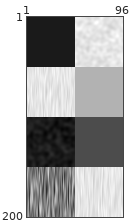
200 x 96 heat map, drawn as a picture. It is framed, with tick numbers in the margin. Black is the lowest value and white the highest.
The table splits into 4 rows of 2 panels. Panel 1,1: very low, flat. Panel 1,2: very high, blotchy, faint in contrast. Panel 2,1: very high, streaked downward, faint in contrast. Panel 2,2: high, flat. Panel 3,1: very low, blotchy, faint in contrast. Panel 3,2: low, flat. Panel 4,1: middling, streaked downward, strong in contrast. Panel 4,2: very high, streaked downward, faint in contrast.
